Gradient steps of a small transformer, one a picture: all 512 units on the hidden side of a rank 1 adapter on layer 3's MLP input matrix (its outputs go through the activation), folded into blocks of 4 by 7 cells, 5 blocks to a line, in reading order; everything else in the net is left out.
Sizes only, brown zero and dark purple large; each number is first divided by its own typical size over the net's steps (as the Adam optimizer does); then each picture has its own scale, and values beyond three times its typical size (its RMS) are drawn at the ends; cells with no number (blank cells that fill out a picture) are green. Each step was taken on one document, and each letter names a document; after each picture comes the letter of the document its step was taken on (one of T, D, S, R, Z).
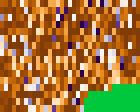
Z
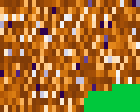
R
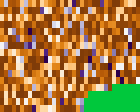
Z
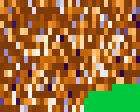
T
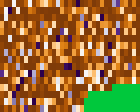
T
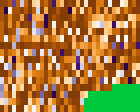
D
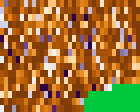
Z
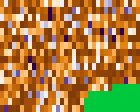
D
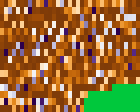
T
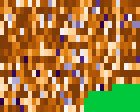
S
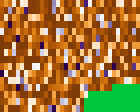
R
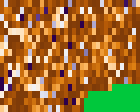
Z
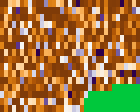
T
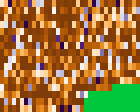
S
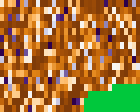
Z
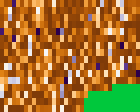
R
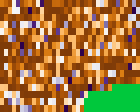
T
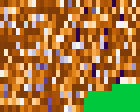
S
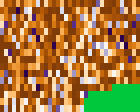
S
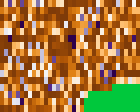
S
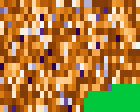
D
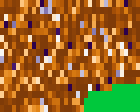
Z
